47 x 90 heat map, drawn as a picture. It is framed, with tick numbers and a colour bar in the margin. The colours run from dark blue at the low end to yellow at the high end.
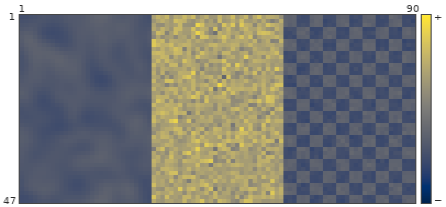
It is made of 1 by 3 panels. Panel 1,1: low, blotchy, faint in contrast. Panel 1,2: high, fine-grained. Panel 1,3: low, checkered.
